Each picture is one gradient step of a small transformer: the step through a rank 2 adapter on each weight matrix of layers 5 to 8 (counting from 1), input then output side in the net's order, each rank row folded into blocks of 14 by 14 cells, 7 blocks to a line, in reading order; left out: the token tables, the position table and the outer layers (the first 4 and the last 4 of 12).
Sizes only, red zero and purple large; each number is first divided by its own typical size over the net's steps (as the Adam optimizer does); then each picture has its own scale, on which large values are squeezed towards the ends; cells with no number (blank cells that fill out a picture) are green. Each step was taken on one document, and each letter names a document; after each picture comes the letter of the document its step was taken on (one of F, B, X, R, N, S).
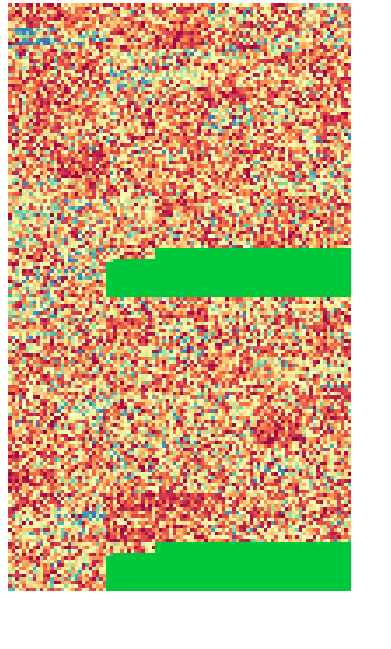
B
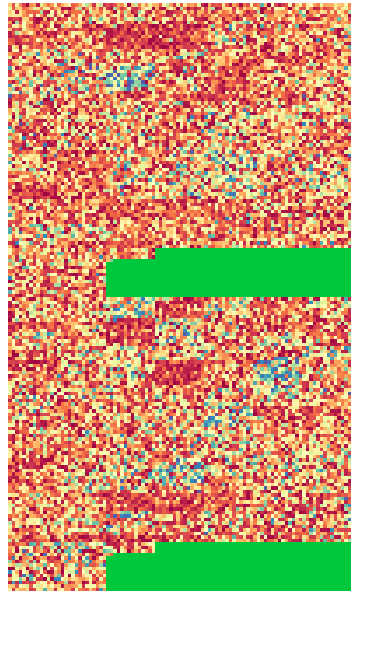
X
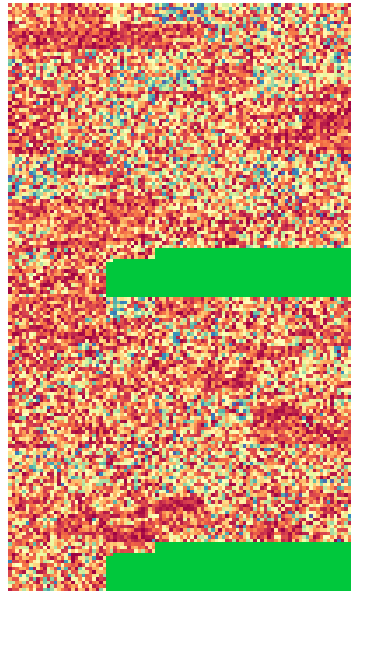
X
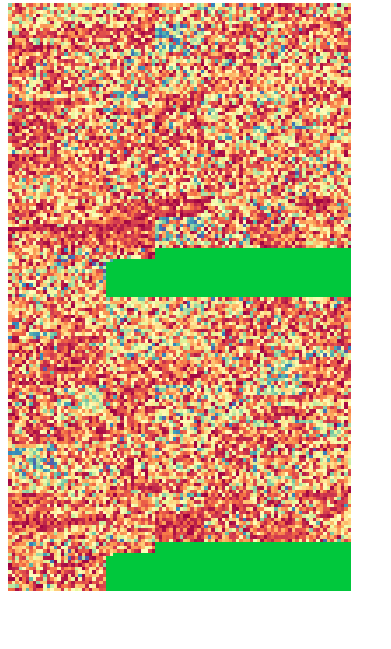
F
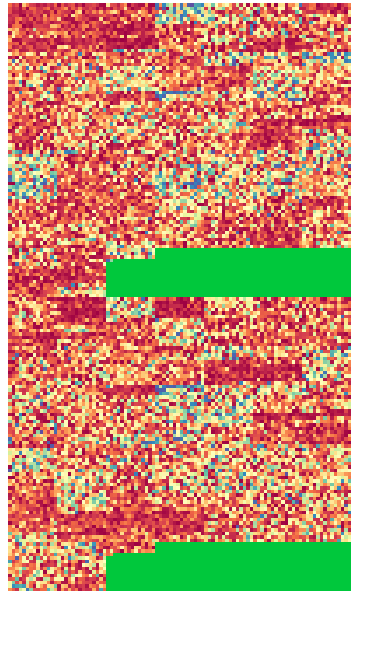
X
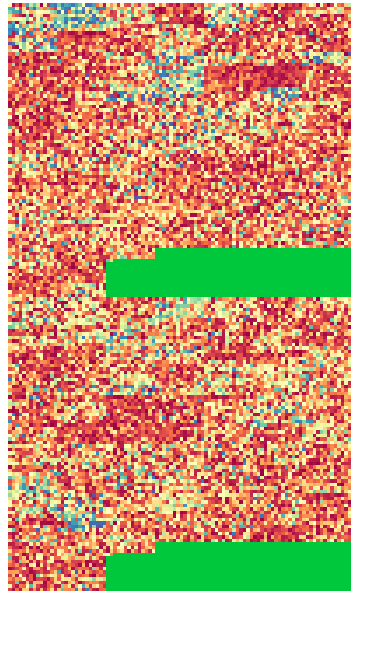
F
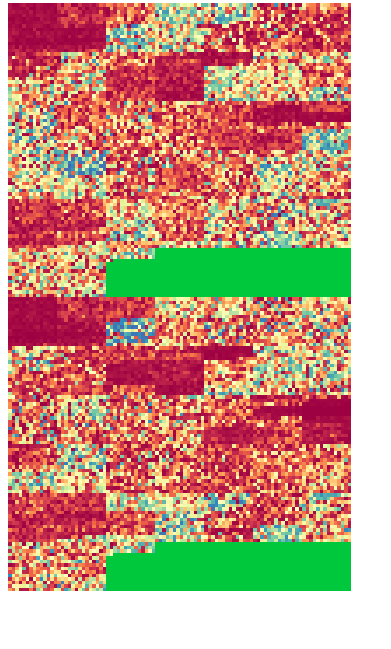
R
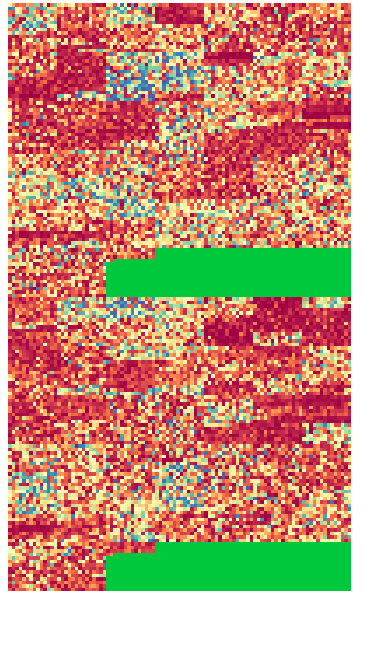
F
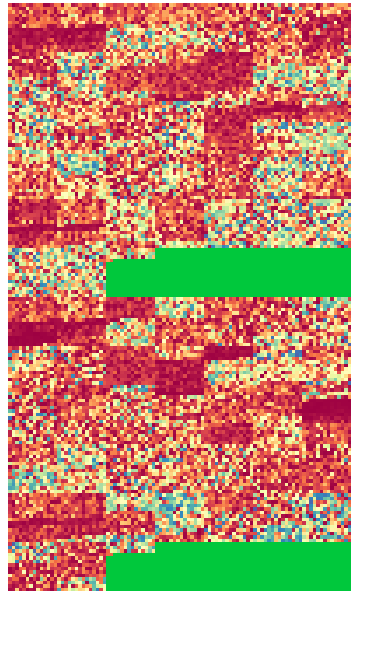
R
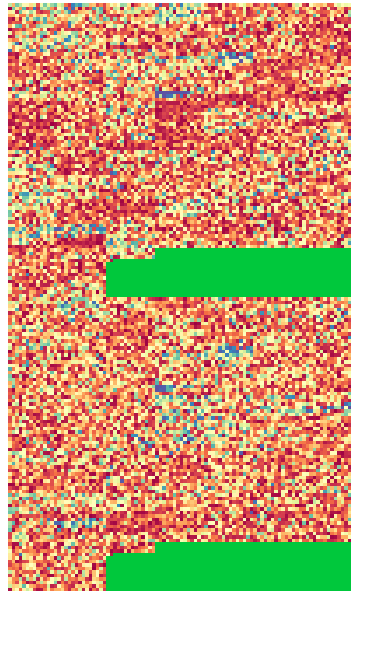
X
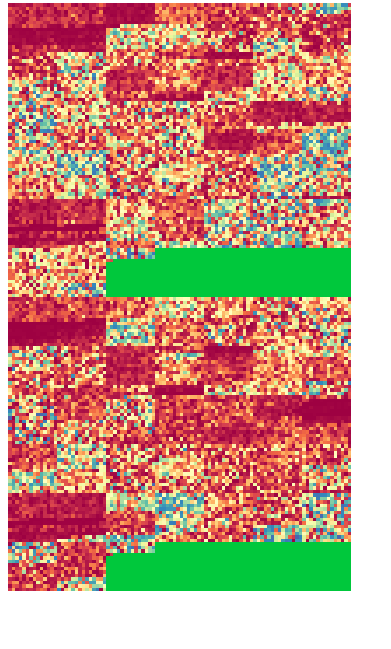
R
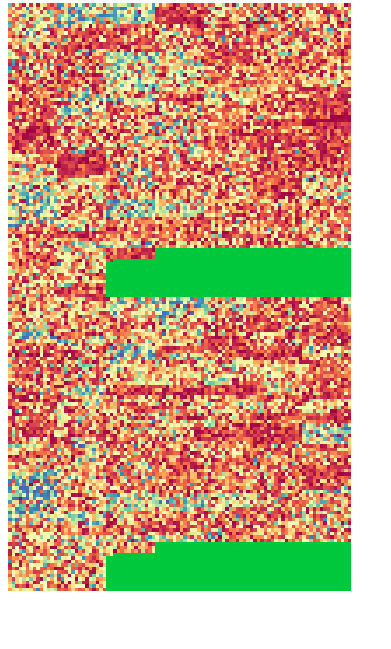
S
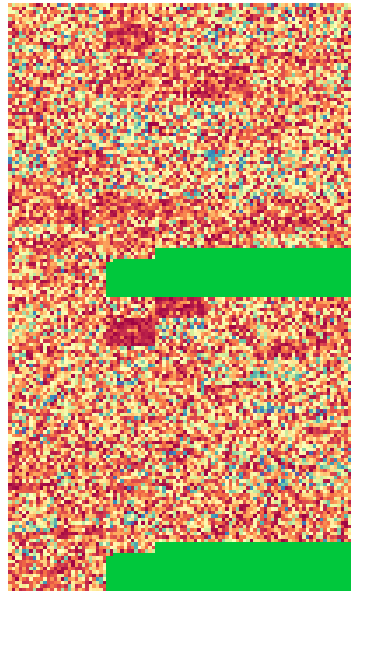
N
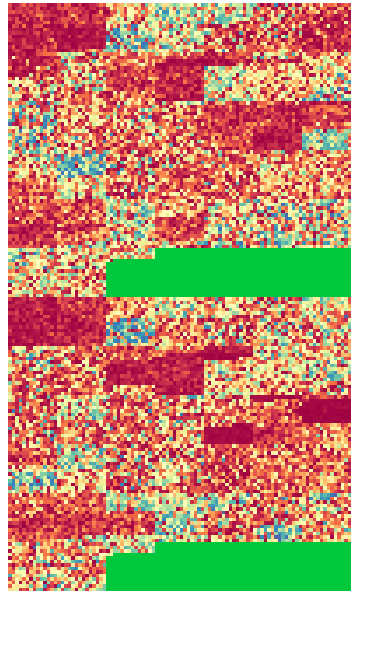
R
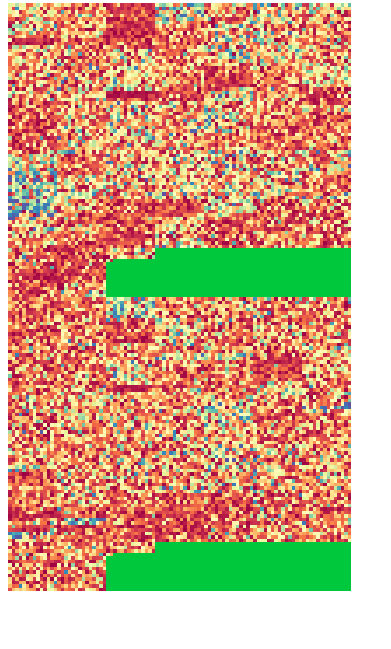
X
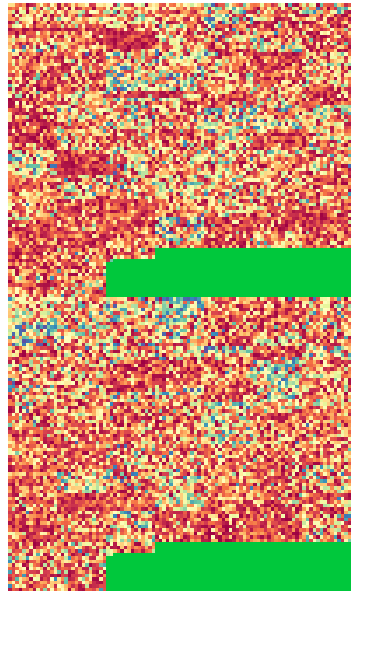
X
